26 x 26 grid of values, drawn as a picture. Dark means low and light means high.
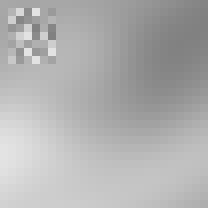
There is an overall slope up to the bottom left. The halves do not mirror each other. No row or column stands out. The top left is the roughest part. In the top left lies a patch that is rougher than the rest. The ninth with the lowest average is the top right.
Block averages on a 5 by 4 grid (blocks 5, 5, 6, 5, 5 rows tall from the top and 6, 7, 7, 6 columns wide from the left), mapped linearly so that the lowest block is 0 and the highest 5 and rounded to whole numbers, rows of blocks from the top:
2 2 1 0 | 3 3 1 0 | 4 3 1 1 | 5 4 3 3 | 5 4 4 3
